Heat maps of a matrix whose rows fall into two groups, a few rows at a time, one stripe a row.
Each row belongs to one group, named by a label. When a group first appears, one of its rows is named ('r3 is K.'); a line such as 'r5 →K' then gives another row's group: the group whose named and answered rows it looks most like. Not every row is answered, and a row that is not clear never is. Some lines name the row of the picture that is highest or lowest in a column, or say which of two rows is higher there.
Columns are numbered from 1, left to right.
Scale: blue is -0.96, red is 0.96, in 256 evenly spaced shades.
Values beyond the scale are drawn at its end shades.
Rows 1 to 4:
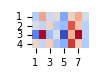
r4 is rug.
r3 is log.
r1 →log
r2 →rug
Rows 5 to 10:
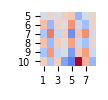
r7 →log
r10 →rug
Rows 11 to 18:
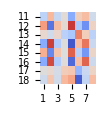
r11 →log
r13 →rug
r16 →log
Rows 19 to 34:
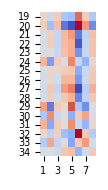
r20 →rug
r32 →rug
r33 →log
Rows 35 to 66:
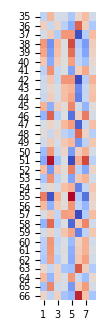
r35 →log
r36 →rug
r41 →log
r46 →log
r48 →rug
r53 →log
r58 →log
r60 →log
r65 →log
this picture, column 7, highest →51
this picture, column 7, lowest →55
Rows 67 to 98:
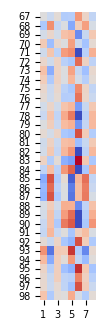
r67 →rug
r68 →log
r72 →rug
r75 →rug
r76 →rug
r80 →rug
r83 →rug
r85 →log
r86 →log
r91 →log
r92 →rug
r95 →rug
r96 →rug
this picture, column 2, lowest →93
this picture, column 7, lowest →93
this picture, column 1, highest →93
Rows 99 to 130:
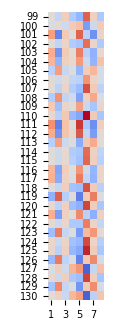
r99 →rug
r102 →rug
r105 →log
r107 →rug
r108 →log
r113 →log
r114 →rug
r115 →rug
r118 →rug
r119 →log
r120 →rug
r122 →rug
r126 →log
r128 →rug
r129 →log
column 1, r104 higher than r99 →Yes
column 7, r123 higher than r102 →Yes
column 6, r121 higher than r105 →No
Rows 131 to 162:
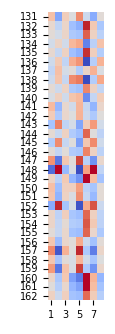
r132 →rug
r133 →rug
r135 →rug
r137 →log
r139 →rug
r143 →log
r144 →rug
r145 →log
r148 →log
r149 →rug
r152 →log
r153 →rug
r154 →rug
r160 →rug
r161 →rug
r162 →rug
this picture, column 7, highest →148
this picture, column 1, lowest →148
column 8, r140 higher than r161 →Yes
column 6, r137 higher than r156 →Yes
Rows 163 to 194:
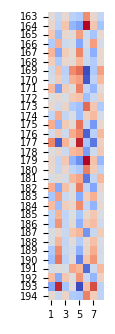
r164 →rug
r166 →log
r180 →rug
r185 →log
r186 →log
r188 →log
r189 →log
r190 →log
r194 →rug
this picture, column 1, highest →177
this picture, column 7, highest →193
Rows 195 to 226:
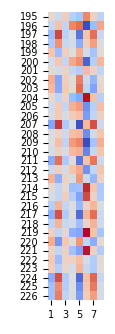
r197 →log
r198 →log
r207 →log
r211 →log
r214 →rug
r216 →log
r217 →log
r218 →log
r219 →rug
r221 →rug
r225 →log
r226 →log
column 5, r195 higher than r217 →Yes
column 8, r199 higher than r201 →Yes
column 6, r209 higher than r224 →No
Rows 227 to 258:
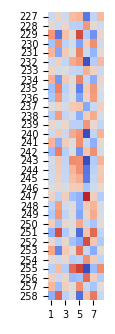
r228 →rug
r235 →log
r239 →rug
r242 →log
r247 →rug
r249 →log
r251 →log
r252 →rug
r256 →rug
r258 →log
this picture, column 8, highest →255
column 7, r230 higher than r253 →Yes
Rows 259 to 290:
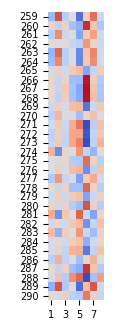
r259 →log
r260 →rug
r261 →log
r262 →rug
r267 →rug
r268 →rug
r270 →log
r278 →rug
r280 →rug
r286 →log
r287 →rug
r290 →rug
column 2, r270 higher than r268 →Yes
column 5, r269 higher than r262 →Yes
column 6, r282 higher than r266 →No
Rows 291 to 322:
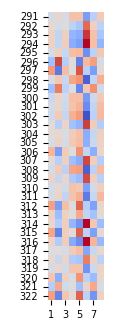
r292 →rug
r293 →rug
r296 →log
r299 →log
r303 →rug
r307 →rug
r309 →rug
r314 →rug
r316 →rug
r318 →rug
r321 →log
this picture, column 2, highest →296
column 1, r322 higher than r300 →Yes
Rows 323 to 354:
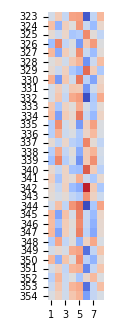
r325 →rug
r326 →log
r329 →rug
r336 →log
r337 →rug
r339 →log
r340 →rug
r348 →log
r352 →log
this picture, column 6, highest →342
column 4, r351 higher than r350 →Yes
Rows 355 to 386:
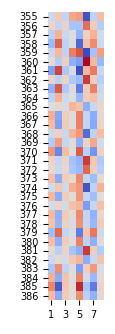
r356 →rug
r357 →log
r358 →log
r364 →log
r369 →log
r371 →rug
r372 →rug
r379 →log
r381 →rug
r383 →log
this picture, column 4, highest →359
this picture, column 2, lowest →385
